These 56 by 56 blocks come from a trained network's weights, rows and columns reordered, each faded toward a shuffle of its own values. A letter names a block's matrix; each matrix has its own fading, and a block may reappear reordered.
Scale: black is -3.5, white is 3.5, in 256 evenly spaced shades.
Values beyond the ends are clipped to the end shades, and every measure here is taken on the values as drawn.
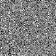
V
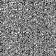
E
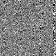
V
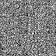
E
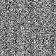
E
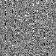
V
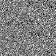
V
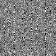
V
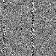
V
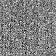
E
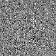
V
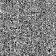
E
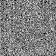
E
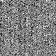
E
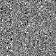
V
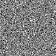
V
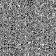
E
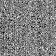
E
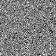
V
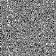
V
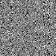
V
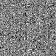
E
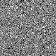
V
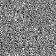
V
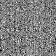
E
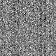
E
